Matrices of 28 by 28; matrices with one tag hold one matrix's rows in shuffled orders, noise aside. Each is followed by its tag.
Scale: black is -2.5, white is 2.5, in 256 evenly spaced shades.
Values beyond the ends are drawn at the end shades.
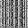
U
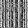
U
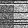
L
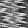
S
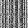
U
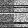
L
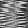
S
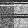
L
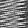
S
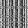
U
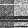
L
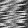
S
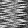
S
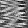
S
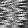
S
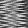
S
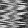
S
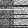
L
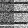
L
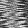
S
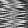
S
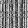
U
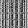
U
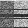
L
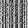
U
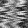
S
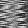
S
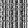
U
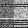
L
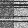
L
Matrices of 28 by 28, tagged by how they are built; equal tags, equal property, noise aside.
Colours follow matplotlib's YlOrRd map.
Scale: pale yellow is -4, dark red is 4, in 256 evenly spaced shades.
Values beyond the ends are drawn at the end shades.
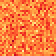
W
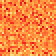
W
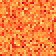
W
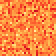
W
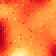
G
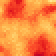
G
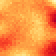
G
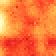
G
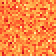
W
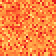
W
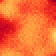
G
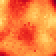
G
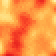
G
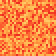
W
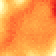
G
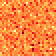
W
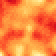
G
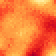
G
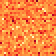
W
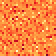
W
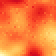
G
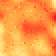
G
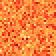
W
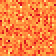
W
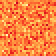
W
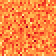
W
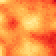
G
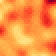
G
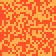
W
